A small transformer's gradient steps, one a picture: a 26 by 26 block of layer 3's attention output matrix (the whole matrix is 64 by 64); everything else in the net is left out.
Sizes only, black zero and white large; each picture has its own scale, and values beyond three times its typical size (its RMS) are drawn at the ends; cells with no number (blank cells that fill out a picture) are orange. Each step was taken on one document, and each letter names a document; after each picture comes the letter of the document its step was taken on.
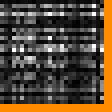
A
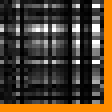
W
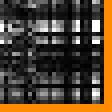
W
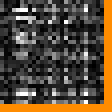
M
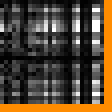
W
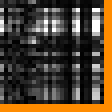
W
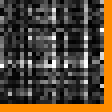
M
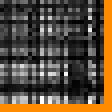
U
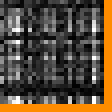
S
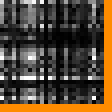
U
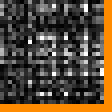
M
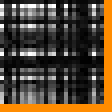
U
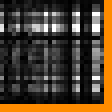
W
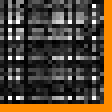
S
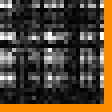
A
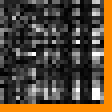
W
